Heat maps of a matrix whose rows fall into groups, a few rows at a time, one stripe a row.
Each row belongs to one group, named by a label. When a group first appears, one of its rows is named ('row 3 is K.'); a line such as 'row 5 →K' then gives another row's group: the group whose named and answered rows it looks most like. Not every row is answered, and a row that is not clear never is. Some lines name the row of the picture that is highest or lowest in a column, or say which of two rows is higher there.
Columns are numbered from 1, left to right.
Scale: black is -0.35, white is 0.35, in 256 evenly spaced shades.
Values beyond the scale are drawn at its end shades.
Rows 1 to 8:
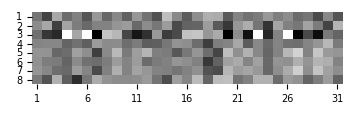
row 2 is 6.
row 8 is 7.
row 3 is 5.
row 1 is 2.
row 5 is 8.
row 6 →8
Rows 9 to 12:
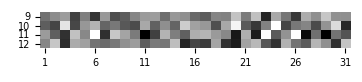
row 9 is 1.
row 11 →5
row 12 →6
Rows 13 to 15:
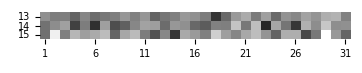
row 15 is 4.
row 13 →8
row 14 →1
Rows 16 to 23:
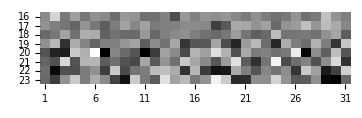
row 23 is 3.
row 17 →8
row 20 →5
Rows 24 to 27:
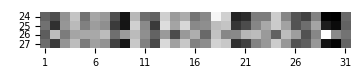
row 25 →3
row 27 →3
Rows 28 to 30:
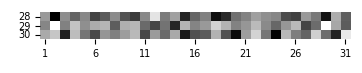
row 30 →6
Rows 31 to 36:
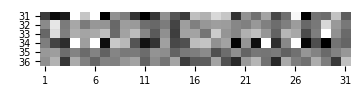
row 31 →5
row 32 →4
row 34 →5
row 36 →6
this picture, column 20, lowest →34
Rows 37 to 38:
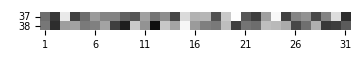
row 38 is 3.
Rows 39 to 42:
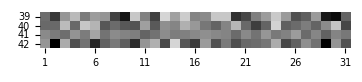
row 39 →3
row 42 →2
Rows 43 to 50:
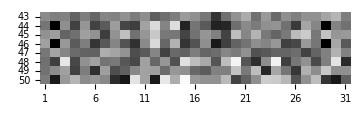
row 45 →8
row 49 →1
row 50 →3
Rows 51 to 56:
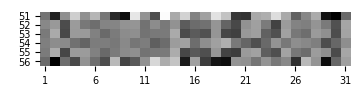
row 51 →3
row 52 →6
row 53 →6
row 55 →6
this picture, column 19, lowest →56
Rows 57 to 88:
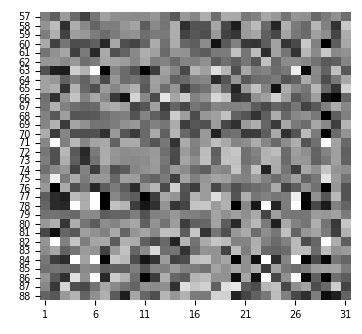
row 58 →6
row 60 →2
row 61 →1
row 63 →5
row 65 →6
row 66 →3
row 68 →2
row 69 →6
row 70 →2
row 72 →7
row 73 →7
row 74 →1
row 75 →4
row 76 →2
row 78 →5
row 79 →1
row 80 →6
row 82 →4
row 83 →8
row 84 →5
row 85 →1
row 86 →5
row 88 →3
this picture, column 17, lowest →81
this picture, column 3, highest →87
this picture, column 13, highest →66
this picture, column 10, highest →66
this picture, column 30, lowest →66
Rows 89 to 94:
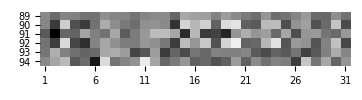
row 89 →7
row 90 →7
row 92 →7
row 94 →1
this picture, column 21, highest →91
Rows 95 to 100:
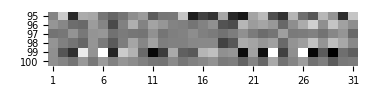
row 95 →6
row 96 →8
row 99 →5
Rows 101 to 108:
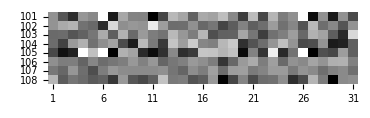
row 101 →5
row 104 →3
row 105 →5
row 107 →7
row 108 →2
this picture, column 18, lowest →108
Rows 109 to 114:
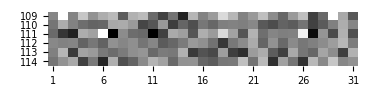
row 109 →4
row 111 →5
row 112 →8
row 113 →6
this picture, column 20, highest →114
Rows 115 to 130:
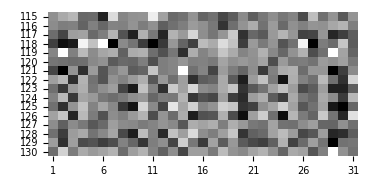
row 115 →1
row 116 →8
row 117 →3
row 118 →5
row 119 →4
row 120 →1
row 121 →2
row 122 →6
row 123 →3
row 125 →3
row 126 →6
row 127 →7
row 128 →3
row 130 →4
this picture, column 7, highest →115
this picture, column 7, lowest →118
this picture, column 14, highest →121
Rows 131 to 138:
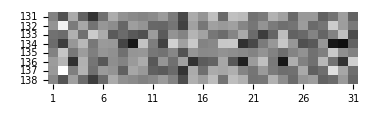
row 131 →7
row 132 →4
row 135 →4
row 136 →6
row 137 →4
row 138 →7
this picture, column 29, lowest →134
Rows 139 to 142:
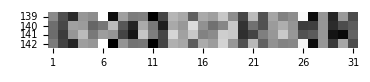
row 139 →5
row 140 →3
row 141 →3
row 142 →5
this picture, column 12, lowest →140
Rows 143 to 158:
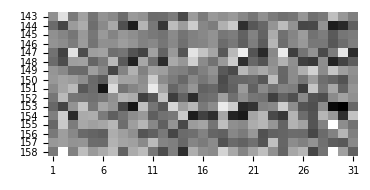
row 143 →4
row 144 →3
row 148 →3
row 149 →8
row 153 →3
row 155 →4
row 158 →4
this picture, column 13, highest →153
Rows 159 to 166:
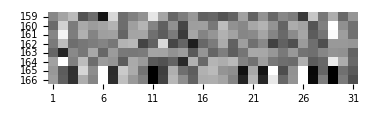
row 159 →1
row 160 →4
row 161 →4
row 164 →4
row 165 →5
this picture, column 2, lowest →163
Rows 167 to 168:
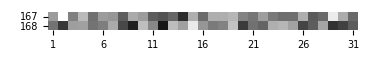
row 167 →4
